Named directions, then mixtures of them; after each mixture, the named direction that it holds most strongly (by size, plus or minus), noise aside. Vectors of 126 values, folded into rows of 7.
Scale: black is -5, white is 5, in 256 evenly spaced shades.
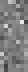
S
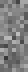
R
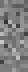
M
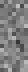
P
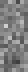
R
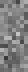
R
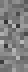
M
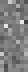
S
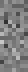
M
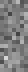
R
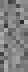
S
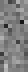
S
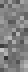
R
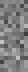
M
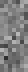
R
